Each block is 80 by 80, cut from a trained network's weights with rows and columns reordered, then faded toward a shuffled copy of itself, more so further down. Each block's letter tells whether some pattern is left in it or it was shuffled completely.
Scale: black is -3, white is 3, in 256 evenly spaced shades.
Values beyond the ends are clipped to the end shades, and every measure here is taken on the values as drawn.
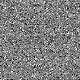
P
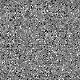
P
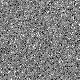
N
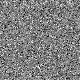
N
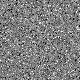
N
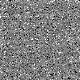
P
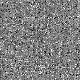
P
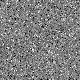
N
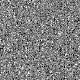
P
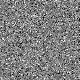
P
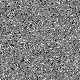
N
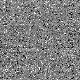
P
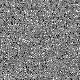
P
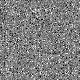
P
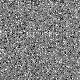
P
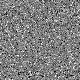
N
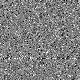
P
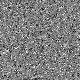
N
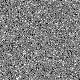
N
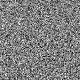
P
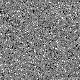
N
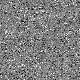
P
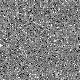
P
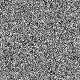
N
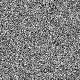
N
